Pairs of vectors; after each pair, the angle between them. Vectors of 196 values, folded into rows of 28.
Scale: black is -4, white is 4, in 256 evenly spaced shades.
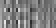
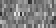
orthogonal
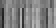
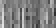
nearly opposite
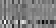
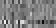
nearly parallel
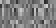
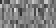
nearly opposite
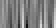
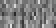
partly opposed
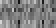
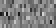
orthogonal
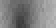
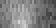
nearly opposite
